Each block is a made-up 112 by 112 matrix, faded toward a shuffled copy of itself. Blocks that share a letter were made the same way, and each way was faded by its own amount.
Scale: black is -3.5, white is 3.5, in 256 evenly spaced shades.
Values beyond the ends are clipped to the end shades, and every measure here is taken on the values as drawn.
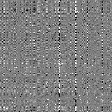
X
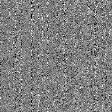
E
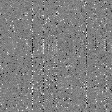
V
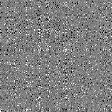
V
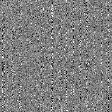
E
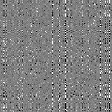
X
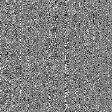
E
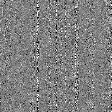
E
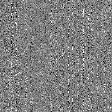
E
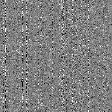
E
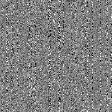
E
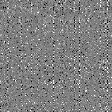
V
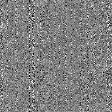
E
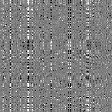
X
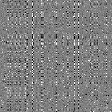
X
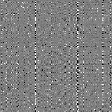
X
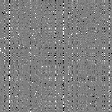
X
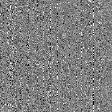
E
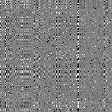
X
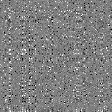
V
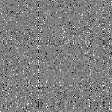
V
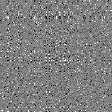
V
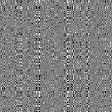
X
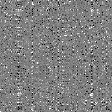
V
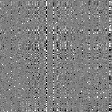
X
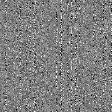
E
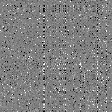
V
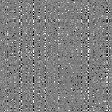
X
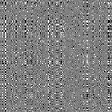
X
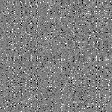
V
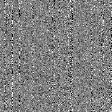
E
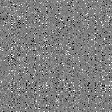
V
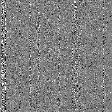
E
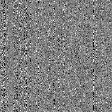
E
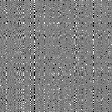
X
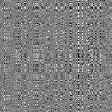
X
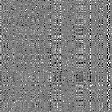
X
